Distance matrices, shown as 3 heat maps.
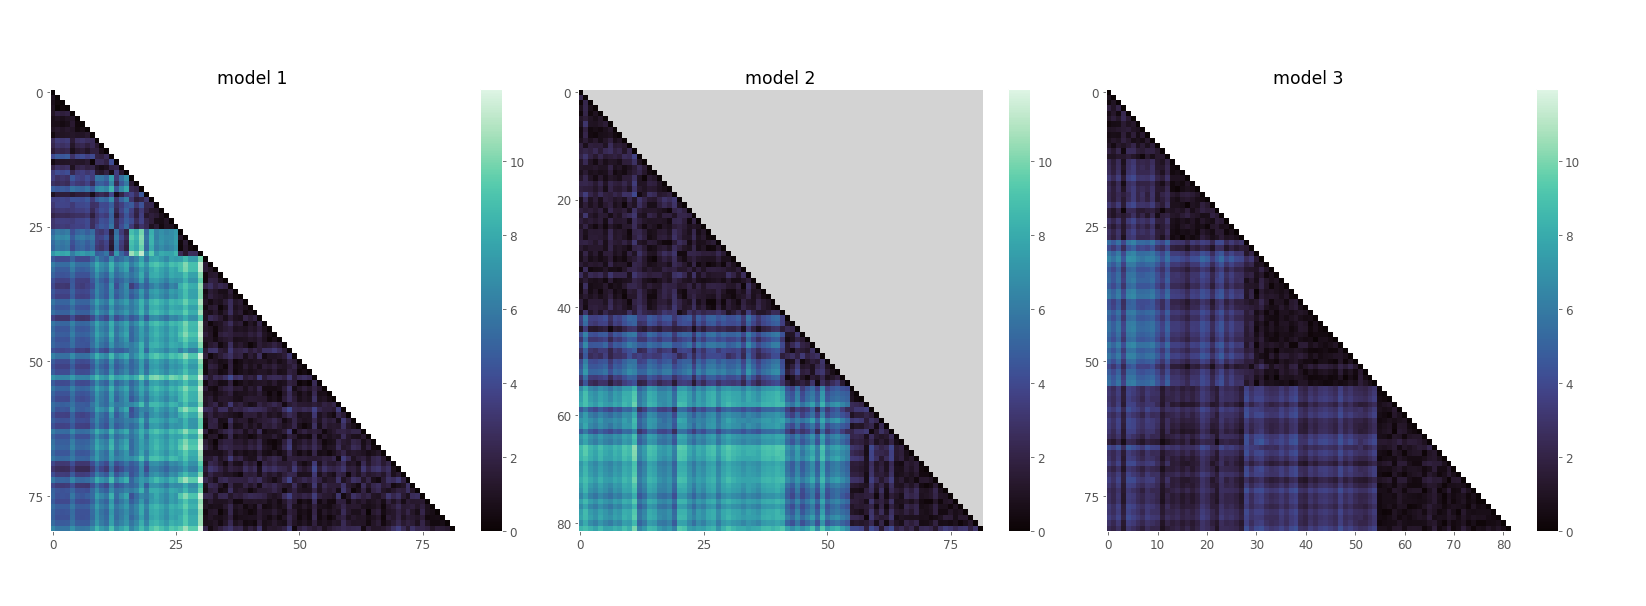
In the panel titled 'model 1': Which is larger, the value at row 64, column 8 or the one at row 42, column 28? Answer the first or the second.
the second
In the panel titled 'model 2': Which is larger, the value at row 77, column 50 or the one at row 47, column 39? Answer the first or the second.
the second
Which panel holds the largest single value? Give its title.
model 1
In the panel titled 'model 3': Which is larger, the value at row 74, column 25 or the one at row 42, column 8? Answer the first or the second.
the second
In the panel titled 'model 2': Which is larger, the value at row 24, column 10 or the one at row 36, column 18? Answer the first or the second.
the second
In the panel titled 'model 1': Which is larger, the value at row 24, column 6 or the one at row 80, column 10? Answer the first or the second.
the second
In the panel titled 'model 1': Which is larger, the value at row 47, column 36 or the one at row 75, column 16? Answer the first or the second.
the second
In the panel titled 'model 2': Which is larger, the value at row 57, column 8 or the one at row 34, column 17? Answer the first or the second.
the first
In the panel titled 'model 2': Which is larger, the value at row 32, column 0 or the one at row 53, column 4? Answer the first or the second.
the second
